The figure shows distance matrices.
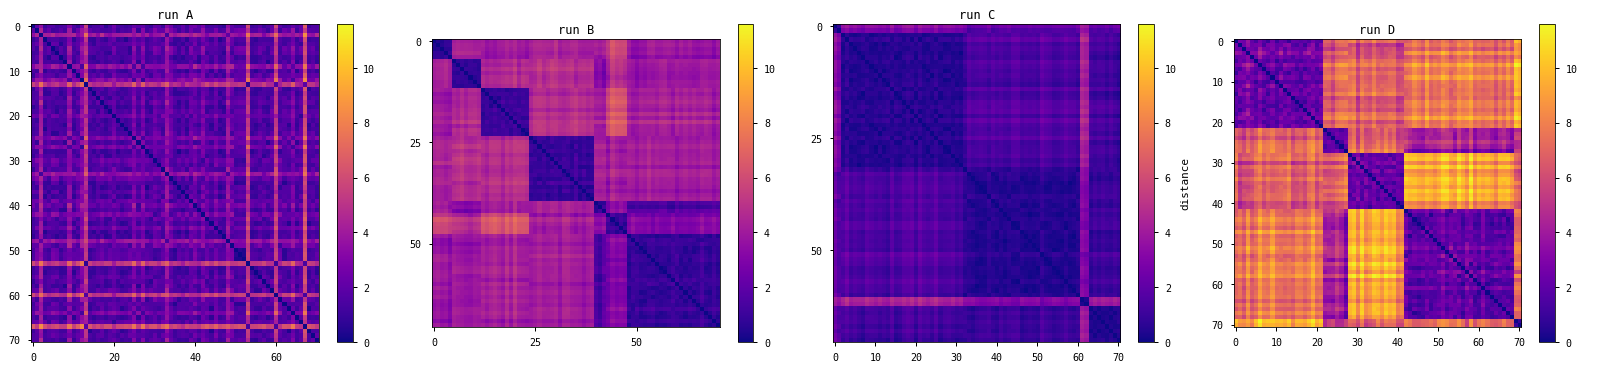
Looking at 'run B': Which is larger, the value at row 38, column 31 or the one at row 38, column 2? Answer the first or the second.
the second
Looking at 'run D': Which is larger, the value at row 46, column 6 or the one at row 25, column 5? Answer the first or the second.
the first
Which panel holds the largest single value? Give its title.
run D
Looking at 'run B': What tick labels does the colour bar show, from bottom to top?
0, 2, 4, 6, 8, 10
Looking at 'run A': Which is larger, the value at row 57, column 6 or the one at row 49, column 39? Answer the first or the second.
the second
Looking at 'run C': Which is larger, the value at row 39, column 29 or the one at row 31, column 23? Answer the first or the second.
the first
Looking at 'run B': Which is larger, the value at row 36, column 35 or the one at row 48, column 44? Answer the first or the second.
the second
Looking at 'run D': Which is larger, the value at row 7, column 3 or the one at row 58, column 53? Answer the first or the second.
the first
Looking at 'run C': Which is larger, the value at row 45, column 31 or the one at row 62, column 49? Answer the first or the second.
the second
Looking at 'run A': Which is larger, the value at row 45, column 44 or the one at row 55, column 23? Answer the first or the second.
the first
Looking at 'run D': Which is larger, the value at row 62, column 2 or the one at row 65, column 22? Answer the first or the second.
the first
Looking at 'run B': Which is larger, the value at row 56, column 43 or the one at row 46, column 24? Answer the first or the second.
the second
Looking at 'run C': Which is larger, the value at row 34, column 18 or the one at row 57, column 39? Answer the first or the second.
the first
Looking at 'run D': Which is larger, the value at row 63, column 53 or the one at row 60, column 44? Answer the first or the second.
the first
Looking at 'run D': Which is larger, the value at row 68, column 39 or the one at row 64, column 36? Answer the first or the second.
the first
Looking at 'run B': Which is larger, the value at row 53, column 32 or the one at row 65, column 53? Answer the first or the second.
the first
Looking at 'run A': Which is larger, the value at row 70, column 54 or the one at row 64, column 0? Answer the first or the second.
the second
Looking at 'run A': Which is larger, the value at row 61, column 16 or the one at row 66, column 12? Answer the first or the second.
the second
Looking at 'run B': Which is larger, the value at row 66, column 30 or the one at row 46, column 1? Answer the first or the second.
the second
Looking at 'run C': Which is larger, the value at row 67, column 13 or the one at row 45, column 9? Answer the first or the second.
the second
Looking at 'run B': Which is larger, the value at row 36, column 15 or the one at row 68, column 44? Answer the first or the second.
the first
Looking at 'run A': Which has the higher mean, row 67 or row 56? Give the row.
67
